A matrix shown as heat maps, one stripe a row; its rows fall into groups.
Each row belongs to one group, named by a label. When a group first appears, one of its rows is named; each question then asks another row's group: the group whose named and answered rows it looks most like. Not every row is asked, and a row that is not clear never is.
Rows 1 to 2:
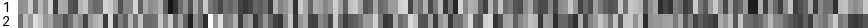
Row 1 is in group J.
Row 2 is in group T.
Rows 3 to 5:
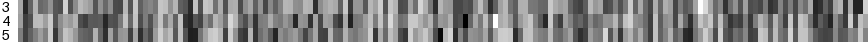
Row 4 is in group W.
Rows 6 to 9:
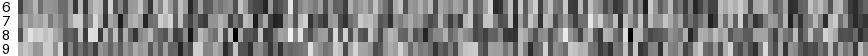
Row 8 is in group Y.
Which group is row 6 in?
T
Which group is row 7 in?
T
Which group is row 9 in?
J
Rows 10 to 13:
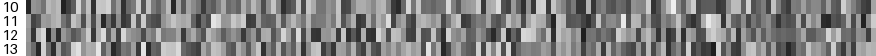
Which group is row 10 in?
T
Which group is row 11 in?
W
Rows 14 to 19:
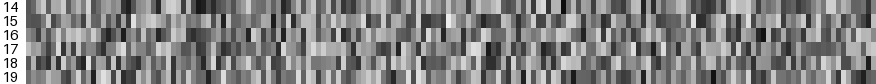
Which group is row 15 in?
Y
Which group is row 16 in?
W
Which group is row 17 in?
J
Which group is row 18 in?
Y
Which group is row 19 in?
T
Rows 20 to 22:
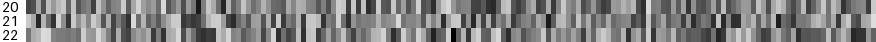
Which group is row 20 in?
Y
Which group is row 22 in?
T
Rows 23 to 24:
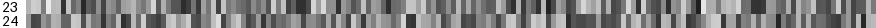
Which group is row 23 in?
J
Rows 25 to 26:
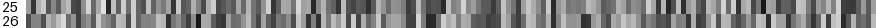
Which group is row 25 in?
Y
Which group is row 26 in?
Y
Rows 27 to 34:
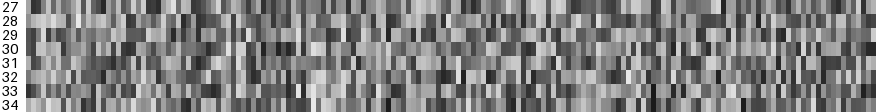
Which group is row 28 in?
T
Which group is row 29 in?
Y
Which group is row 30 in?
T
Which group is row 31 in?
W
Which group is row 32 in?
J
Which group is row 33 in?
T
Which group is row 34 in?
J
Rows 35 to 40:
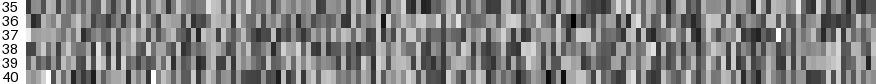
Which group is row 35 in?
Y
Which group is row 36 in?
W
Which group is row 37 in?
J
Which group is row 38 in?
Y
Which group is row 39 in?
Y
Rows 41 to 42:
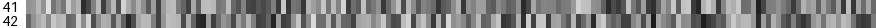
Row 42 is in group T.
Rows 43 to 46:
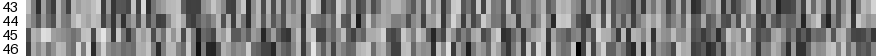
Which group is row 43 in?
W
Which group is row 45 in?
T
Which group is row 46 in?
T
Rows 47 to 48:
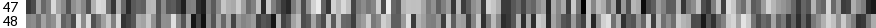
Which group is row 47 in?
T
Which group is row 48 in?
T
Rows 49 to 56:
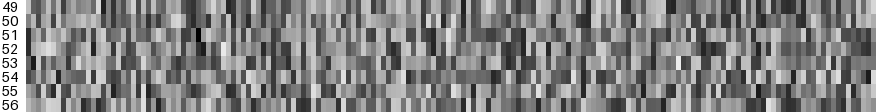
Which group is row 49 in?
W
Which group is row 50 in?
W
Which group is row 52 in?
T
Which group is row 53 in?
T
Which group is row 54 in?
Y
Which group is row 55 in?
W
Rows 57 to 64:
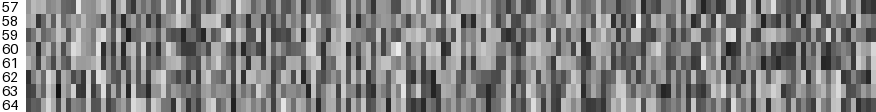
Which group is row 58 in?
W
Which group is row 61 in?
W
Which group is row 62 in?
Y
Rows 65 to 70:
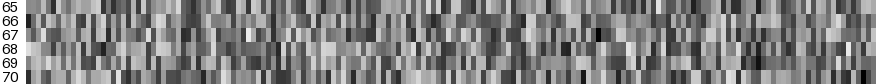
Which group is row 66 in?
Y
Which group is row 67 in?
Y
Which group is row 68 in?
J
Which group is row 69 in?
J
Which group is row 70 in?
T
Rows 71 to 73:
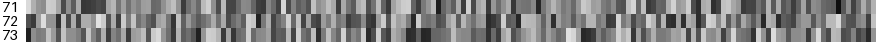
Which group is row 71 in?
J
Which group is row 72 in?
Y
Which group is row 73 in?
Y
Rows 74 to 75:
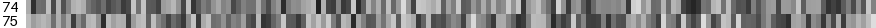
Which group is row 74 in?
W
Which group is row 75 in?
J
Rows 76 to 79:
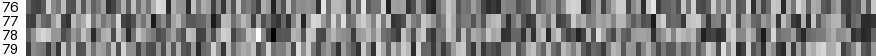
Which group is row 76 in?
Y
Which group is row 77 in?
T
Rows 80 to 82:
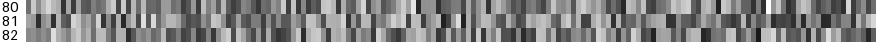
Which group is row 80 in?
J
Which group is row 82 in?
T
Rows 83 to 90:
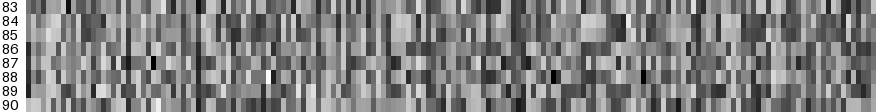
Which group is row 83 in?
Y
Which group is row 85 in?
J
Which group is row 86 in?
Y
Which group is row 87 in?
T
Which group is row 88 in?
Y
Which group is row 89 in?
T
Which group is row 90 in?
J
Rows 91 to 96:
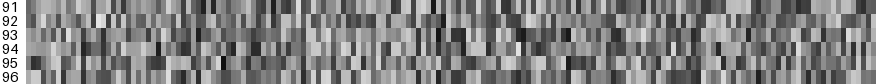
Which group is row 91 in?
T
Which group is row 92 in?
Y
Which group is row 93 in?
J
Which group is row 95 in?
W
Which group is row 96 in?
J
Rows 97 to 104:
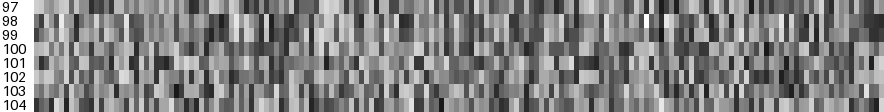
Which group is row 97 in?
J
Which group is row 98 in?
T
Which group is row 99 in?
T
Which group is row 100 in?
J
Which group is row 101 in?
W
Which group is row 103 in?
Y
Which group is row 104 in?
Y
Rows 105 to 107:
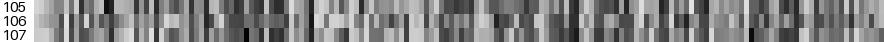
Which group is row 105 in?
J
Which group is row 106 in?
J
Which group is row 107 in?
J
